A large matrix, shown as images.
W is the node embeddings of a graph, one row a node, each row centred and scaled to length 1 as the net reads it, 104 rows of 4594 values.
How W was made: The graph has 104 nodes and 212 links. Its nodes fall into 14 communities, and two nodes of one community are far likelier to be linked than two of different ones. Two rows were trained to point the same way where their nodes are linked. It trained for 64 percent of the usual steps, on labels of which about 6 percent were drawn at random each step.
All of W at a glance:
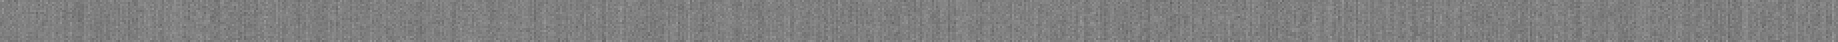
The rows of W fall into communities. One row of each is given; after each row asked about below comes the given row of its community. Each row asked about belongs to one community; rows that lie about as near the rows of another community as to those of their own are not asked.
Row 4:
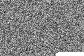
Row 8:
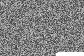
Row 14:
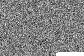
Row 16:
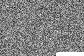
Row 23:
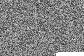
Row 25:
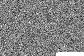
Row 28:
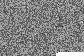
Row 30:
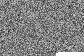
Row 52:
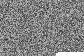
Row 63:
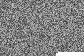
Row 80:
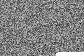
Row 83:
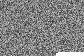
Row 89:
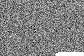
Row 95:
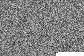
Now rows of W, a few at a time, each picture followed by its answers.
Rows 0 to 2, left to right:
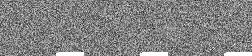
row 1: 4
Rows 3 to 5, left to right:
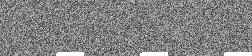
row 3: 14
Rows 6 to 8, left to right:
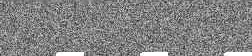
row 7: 80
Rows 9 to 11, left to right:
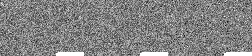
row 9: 28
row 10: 14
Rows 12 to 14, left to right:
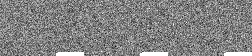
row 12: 83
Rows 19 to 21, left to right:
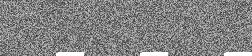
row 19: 52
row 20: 14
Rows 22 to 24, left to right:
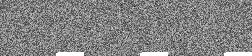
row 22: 63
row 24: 25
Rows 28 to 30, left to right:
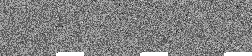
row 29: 52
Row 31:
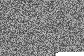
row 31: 4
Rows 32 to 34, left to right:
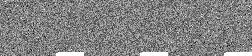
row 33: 8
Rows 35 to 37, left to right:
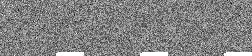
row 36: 28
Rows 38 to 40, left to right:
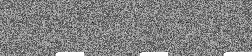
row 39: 8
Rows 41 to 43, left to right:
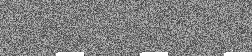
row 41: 52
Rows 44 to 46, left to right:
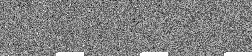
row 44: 83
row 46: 95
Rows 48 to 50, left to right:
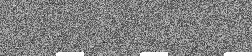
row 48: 52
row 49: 14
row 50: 63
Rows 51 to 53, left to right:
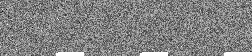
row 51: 23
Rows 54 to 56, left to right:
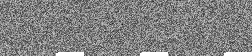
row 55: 14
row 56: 52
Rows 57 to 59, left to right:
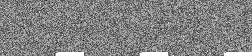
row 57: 23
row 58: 23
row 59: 28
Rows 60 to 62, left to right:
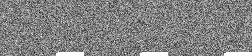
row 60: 83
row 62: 83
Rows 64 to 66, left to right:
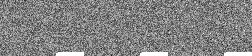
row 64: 23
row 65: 14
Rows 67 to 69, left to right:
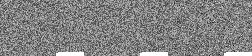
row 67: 4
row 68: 8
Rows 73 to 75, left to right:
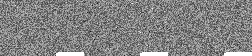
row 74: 28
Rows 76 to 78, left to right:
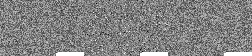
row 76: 83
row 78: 23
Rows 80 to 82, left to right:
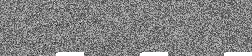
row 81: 80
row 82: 52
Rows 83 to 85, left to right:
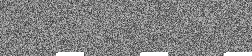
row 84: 80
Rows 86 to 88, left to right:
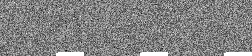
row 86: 28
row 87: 80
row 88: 25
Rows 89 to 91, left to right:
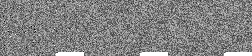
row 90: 23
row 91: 80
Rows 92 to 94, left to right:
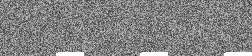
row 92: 4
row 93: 8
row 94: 8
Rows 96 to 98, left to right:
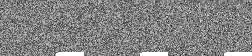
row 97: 30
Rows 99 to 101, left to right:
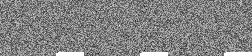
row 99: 8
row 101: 25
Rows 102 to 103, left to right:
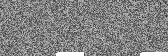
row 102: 28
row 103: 80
